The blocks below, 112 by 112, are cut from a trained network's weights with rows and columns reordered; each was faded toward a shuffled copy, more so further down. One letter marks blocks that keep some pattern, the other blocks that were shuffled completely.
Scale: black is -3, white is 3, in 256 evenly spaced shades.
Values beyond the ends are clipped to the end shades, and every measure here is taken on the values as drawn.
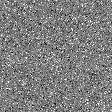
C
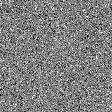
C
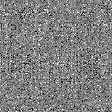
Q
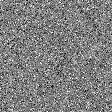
C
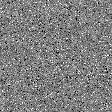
C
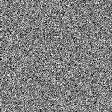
Q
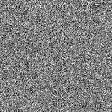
Q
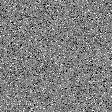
C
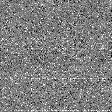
Q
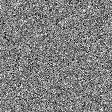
C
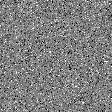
C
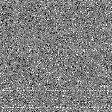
Q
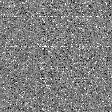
Q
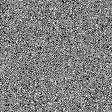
C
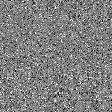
Q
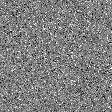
C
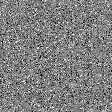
Q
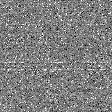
Q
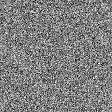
Q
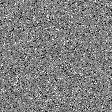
C
